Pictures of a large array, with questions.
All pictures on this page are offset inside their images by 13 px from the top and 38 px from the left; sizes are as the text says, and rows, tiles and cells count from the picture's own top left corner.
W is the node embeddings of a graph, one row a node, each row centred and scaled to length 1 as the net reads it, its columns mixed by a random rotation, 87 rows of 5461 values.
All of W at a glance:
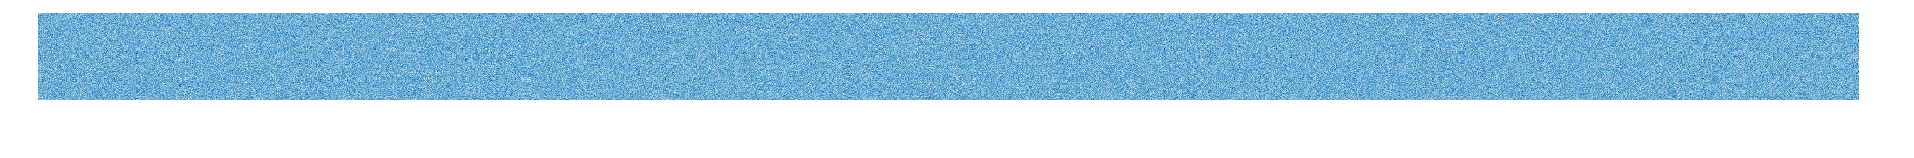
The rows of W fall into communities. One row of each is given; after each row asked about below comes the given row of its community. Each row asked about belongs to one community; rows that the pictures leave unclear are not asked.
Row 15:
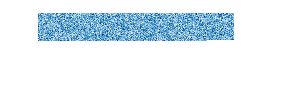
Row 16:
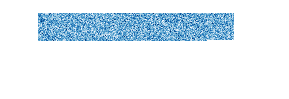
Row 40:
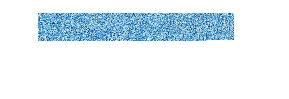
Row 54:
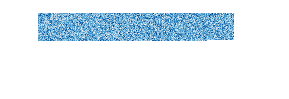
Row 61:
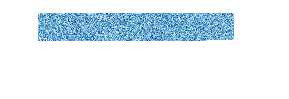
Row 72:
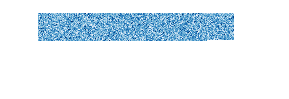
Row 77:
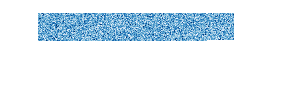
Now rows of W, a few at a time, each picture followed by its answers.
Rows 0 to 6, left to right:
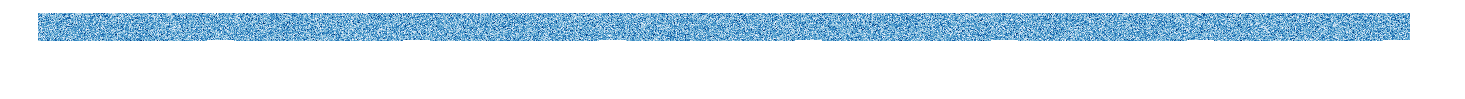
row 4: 15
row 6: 15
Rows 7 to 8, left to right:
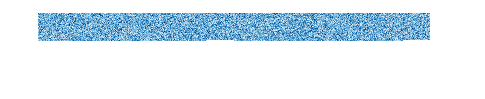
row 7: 40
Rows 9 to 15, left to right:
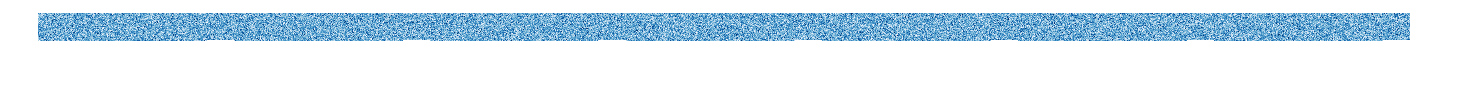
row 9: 16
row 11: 40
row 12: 54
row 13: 77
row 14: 72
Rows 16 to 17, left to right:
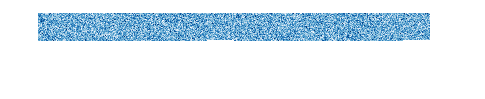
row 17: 61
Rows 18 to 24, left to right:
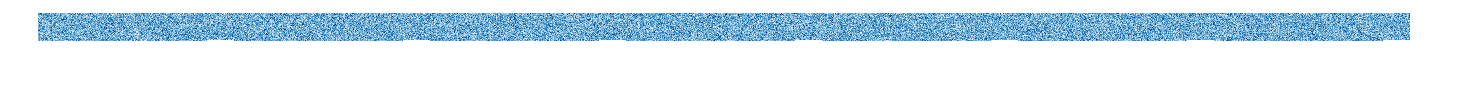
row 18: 54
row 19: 72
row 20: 15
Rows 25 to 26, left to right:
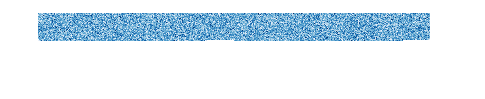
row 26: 54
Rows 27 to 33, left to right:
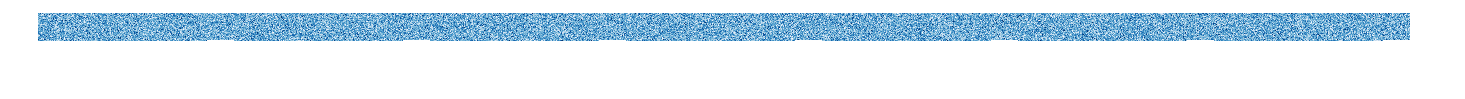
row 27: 16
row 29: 15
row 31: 16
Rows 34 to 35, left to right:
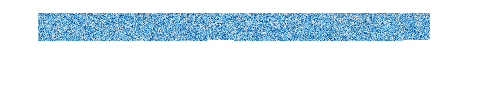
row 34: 72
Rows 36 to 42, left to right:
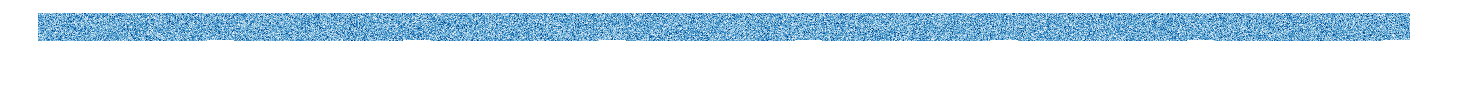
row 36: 72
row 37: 54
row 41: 72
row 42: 61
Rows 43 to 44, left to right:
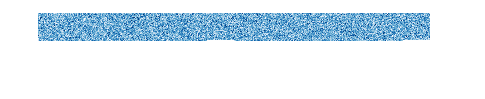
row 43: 72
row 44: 61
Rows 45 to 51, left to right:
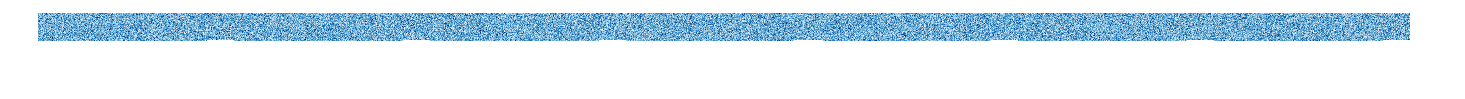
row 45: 40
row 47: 40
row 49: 16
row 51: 15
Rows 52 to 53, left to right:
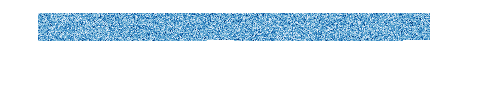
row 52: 54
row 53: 77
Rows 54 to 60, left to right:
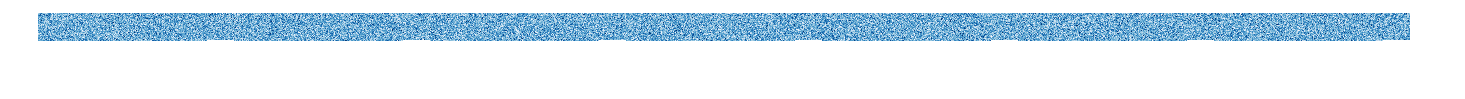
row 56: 40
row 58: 16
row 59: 72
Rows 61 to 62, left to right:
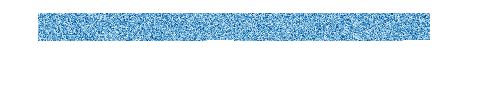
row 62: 15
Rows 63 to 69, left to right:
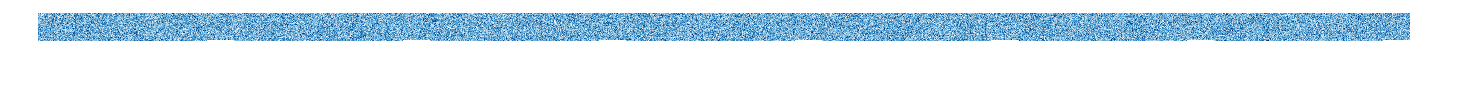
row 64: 77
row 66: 77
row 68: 77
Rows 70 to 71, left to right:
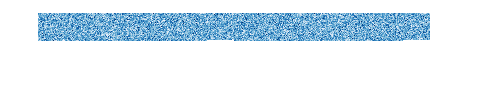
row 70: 16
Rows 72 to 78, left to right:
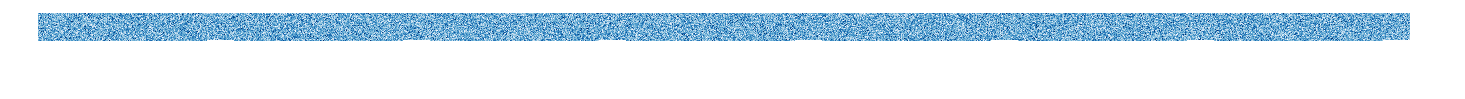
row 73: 72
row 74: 40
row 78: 16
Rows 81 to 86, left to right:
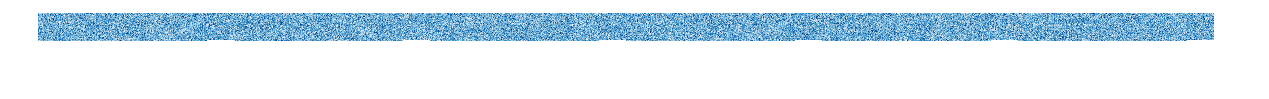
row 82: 16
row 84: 15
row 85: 40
